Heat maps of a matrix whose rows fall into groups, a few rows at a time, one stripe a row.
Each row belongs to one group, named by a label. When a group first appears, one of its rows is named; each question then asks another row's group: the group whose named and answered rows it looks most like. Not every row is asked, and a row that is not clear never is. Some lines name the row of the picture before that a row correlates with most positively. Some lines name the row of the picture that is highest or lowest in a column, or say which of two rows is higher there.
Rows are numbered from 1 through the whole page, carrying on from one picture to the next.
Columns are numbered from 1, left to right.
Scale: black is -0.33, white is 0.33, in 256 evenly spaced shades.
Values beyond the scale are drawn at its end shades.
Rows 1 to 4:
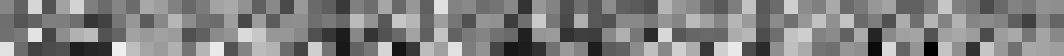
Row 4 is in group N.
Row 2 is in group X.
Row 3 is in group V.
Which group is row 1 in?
V
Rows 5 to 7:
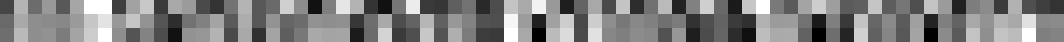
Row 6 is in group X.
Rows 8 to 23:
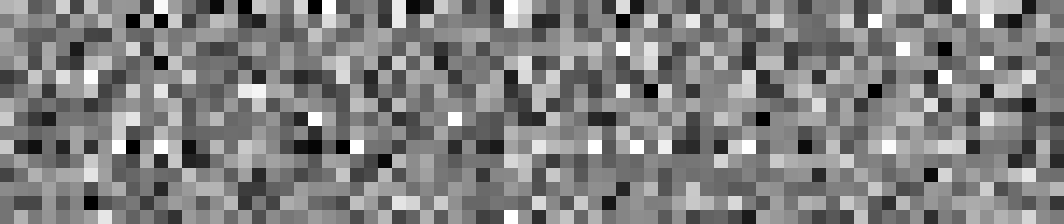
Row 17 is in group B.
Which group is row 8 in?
B
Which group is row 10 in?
N
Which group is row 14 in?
V
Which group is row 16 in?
N
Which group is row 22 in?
X
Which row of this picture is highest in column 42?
22
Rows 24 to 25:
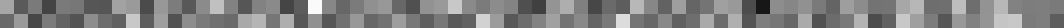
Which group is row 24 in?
N
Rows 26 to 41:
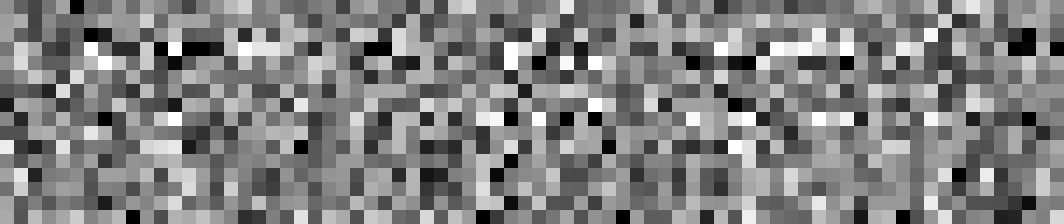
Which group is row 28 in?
X
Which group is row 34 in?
X
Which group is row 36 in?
B
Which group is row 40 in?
X
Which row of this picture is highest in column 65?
29
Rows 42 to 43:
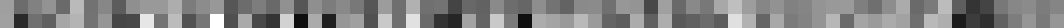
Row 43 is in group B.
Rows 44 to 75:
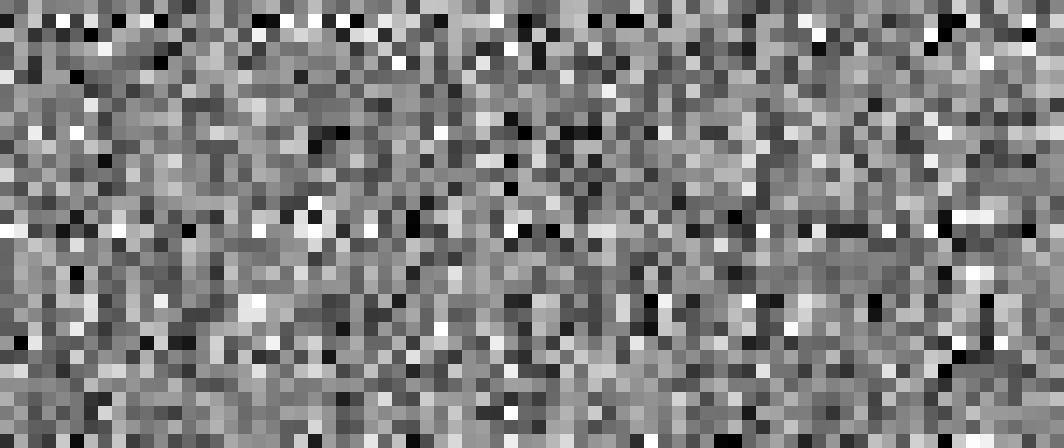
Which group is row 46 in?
X
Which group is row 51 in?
V
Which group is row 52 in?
X
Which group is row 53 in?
V
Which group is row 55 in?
X
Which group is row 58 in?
N
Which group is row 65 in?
V
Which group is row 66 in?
V
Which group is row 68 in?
N
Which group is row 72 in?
N
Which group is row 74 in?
N
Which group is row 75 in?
B
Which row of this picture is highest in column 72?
68
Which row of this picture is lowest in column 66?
54
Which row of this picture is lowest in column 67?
47
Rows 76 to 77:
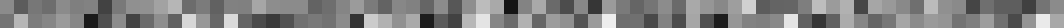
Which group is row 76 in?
X
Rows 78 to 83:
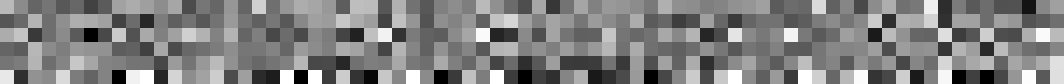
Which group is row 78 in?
X
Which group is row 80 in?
N
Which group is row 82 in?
V
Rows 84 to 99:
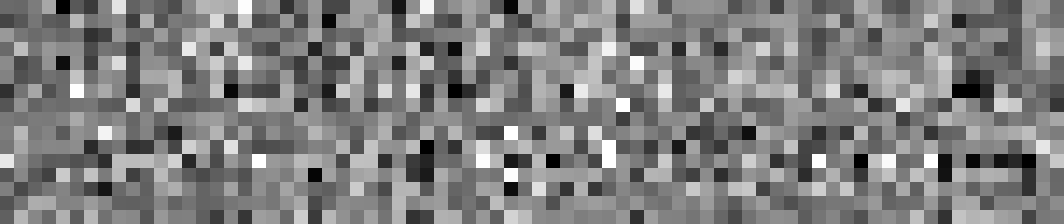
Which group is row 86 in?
N
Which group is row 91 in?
V
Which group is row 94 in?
N
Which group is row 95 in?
X
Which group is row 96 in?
B
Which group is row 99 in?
B
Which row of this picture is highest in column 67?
95
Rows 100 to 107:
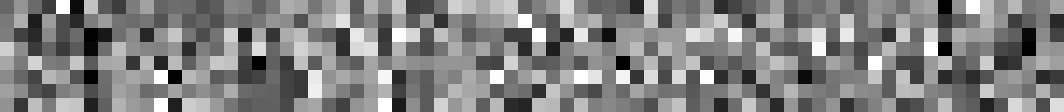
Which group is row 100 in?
B
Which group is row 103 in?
X
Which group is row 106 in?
N
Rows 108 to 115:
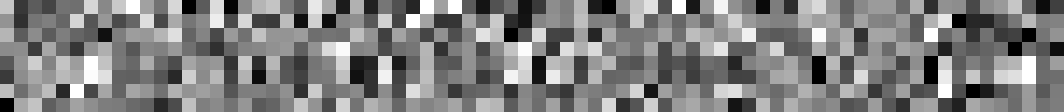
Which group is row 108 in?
N
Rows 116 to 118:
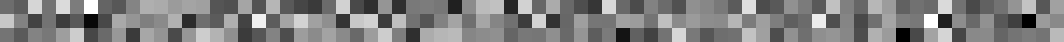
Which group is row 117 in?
X
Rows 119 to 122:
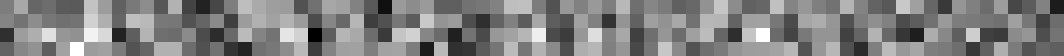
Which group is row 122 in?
B
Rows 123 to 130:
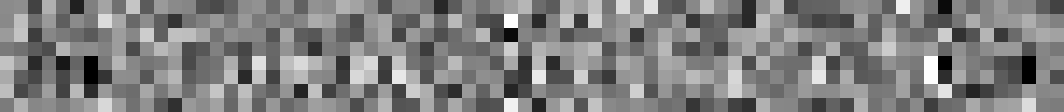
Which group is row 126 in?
B
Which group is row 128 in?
X
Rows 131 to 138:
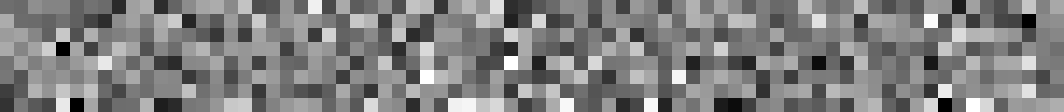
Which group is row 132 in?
X
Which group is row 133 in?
B
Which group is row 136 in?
N
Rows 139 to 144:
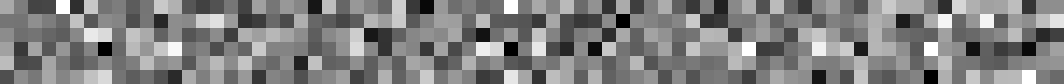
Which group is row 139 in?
B
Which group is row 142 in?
X
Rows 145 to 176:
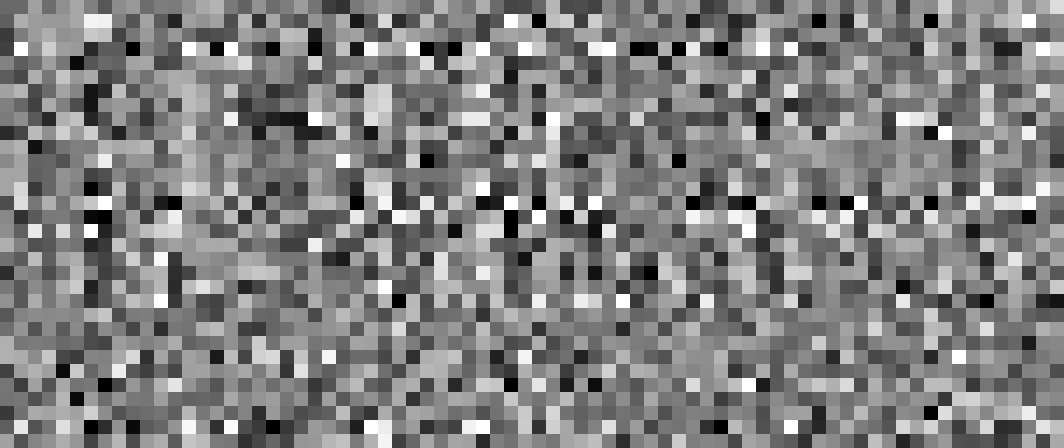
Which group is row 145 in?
V
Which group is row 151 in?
N
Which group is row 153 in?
N
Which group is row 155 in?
N
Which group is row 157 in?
N
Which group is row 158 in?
N
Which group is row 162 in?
N
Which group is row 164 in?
V
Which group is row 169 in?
X
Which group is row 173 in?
B
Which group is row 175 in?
N
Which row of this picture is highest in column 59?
160
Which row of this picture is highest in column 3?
161
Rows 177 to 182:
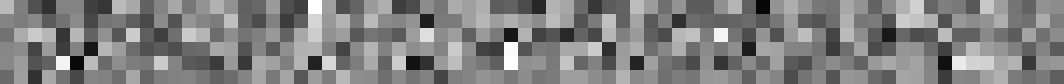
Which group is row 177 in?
N
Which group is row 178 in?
N
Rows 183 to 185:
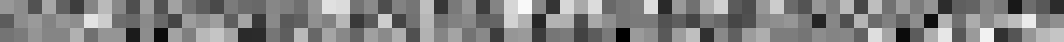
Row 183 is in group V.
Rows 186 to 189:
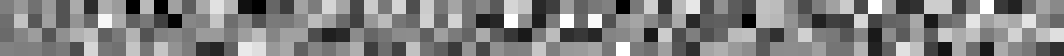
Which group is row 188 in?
V
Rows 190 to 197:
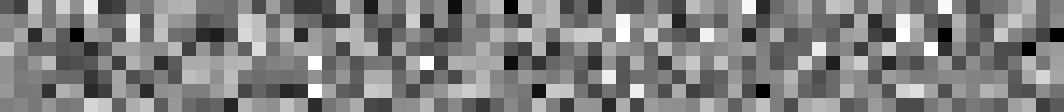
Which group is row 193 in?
X
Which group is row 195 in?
N
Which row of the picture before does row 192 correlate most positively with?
189
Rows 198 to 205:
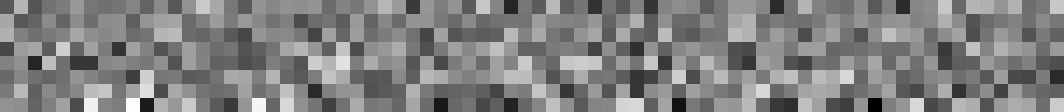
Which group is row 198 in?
V
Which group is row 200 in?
B
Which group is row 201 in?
B
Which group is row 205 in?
V
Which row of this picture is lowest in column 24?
205
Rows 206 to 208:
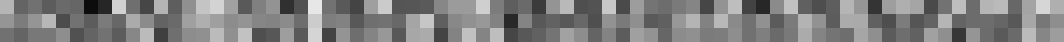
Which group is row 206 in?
N
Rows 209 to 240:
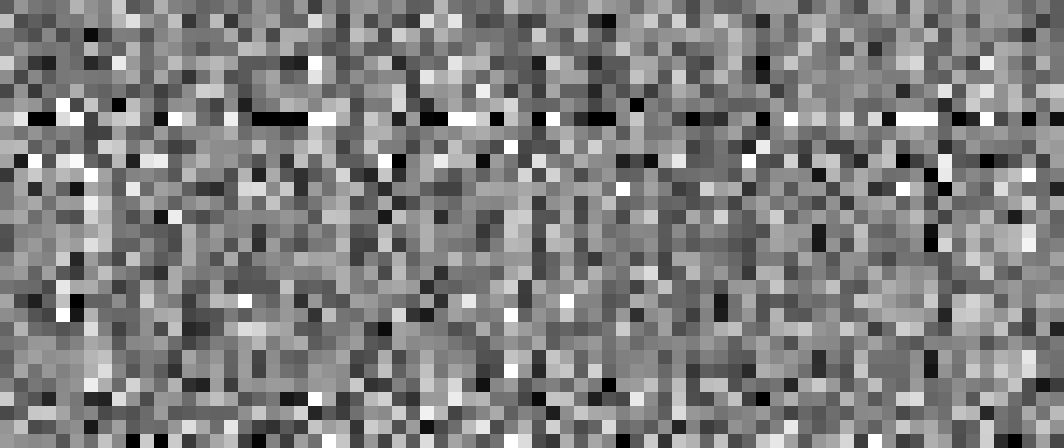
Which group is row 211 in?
X
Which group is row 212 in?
V
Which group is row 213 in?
N
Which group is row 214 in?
N
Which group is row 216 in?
B
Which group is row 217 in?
N
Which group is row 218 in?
N
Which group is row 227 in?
B
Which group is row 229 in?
B
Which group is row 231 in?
B
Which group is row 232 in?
V
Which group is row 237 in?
N
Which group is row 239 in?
N
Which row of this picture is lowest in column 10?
240
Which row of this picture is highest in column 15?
215
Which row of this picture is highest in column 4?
238
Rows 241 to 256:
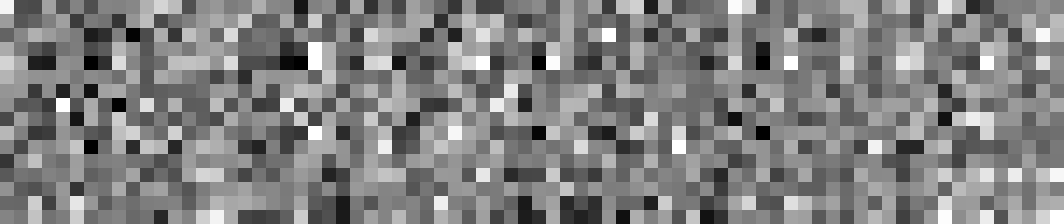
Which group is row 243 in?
N
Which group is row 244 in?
N
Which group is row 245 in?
N
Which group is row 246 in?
B
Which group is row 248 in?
B
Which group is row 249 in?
B
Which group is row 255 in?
V
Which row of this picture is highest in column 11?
248
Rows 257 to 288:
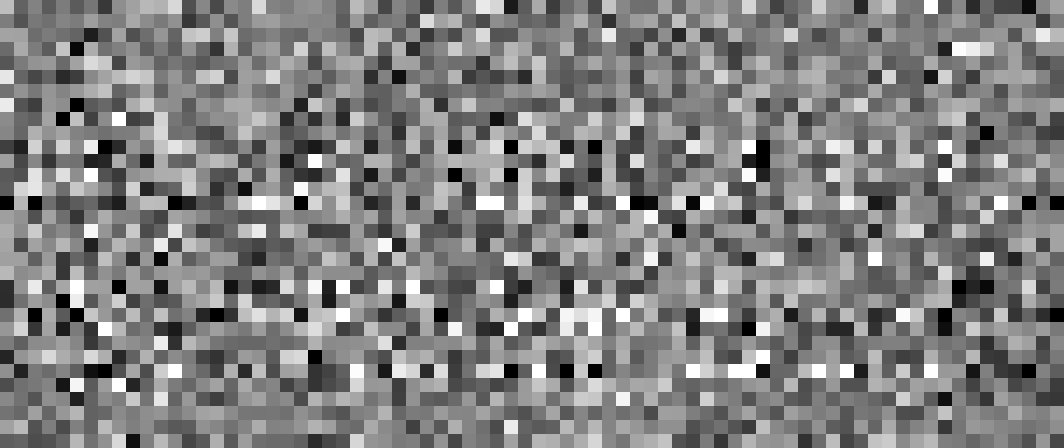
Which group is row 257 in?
X
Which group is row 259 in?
N
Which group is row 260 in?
B
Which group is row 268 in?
N
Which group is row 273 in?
V
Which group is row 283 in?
X
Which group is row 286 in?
V
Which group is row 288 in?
B
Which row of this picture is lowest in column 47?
271
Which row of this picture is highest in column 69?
260
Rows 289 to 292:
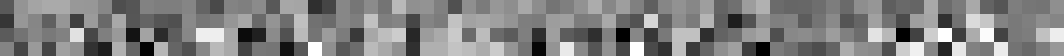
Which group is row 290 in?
B
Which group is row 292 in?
N
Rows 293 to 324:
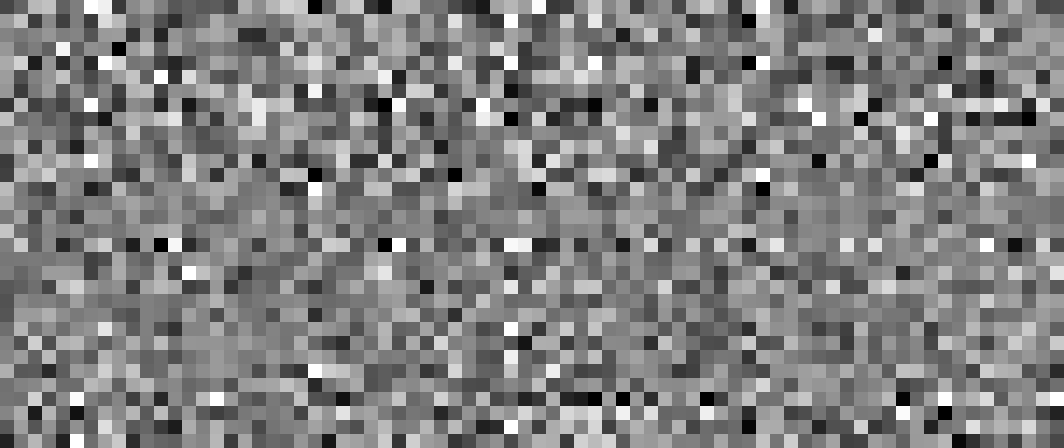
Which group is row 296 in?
B
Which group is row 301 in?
X
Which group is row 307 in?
N
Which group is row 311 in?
N
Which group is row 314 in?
V
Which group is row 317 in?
V
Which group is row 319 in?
N
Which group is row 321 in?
V
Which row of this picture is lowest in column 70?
301
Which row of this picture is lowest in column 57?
293
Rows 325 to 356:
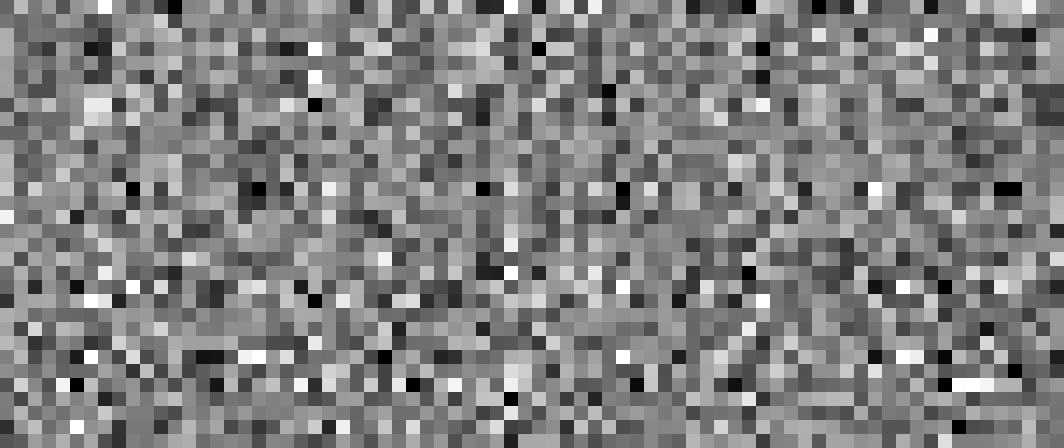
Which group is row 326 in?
V
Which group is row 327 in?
X
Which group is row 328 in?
N
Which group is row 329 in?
X
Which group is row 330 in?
N
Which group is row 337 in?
B
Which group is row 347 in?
X
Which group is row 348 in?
V
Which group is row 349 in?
N
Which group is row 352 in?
B
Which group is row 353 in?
X
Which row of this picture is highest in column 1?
340
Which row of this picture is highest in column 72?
345
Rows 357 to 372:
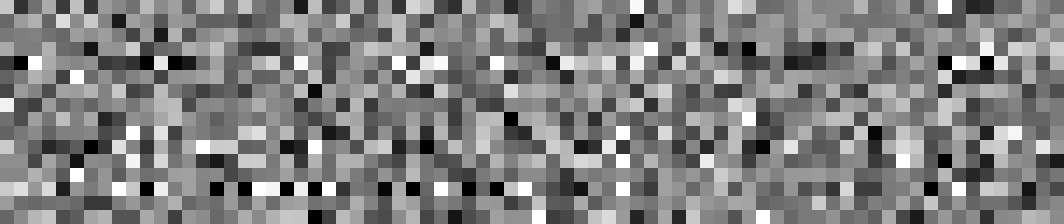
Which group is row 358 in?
B
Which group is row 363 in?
B
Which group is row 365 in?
X
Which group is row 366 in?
V
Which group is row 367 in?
N
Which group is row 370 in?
B
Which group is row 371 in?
X
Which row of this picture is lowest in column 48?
361
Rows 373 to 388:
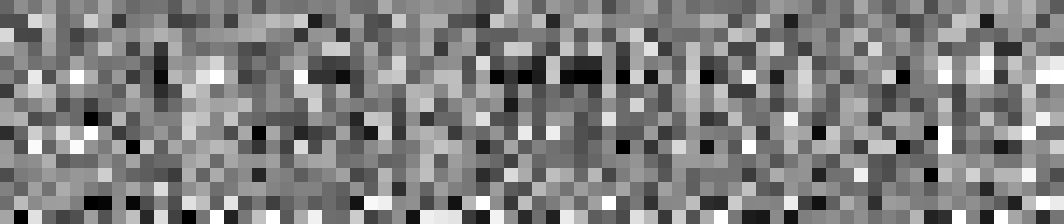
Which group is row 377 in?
V
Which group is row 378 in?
V
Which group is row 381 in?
N
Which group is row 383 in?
V
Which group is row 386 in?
V
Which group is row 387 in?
N
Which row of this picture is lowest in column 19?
382
